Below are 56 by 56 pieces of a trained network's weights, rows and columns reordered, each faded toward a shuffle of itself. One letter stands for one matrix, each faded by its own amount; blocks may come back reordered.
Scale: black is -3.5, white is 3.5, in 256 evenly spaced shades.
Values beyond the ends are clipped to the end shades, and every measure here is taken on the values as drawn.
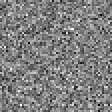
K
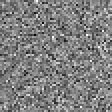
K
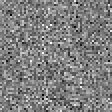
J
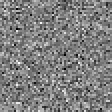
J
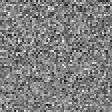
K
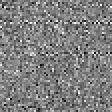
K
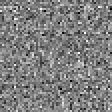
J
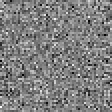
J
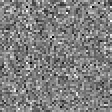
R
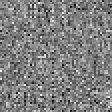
J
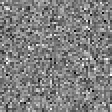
R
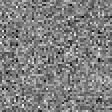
J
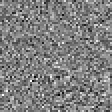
K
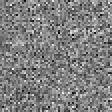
J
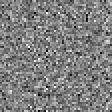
R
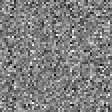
J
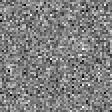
R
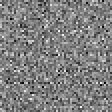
K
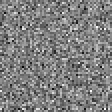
K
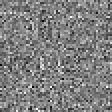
J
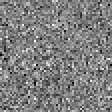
J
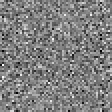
J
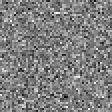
K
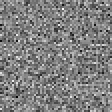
R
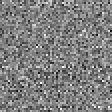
K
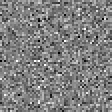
R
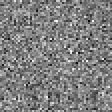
K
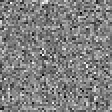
J
